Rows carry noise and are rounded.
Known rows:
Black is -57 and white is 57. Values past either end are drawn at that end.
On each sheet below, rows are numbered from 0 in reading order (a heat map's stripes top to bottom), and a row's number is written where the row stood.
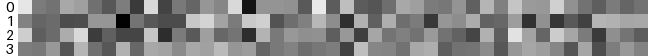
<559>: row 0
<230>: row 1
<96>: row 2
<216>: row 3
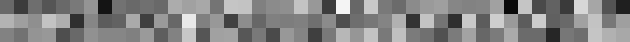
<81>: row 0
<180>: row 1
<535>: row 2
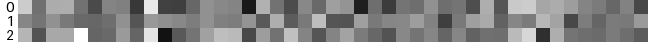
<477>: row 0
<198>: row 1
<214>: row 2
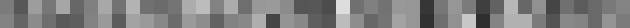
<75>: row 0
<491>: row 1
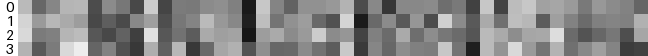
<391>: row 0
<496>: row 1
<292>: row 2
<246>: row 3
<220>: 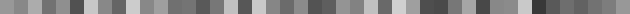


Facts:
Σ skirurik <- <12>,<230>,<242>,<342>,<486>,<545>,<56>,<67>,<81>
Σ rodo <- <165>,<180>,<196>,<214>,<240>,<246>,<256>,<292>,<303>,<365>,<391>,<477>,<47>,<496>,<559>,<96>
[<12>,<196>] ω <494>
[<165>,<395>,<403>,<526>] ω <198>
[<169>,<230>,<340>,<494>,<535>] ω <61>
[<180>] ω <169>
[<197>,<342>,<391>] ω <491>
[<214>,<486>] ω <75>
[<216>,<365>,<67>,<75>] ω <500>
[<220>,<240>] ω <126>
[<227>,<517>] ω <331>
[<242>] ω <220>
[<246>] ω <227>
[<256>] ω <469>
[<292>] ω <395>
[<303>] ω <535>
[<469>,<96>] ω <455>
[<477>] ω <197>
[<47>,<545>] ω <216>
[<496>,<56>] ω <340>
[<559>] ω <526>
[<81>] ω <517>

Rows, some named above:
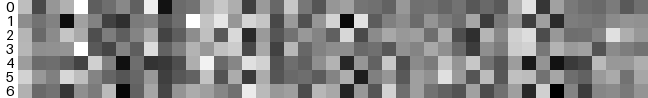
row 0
<214>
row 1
<545>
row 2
<303>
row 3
<47>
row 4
<12>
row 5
<196>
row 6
<242>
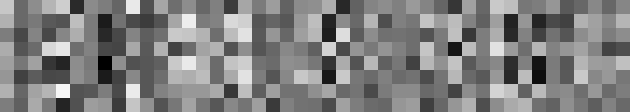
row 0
<240>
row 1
<12>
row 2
<67>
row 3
<246>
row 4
<56>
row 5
<342>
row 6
<365>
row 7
<197>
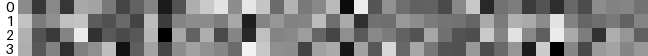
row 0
<486>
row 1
<165>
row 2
<256>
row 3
<242>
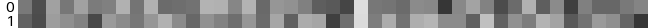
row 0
<75>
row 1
<517>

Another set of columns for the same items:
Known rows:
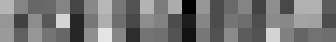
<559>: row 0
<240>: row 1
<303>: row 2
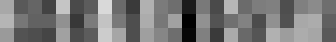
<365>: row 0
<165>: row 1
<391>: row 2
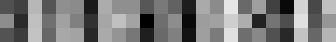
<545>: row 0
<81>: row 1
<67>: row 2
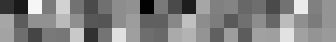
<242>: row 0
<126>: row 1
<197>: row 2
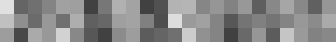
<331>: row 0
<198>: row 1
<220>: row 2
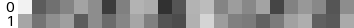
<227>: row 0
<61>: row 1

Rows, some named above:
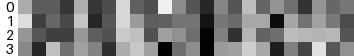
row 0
<47>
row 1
<246>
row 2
<477>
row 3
<81>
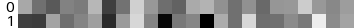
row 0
<491>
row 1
<342>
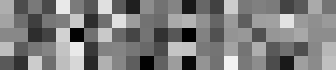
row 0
<214>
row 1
<197>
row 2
<256>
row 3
<75>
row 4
<486>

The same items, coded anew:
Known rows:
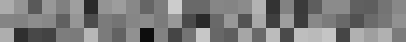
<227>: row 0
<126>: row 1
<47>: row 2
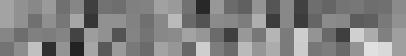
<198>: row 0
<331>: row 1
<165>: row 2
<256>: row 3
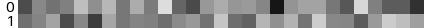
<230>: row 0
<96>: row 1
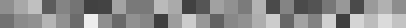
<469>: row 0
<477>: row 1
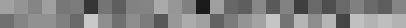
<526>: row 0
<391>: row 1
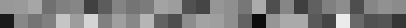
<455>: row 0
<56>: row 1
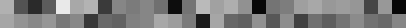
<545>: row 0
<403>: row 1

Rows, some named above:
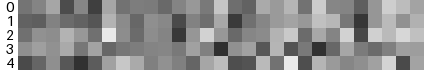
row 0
<96>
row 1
<240>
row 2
<477>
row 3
<491>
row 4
<196>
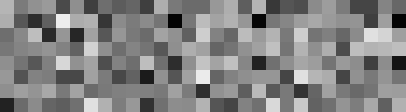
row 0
<75>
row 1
<545>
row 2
<256>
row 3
<391>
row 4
<67>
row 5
<214>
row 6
<491>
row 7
<496>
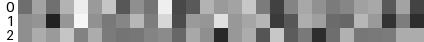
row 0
<342>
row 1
<81>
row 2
<197>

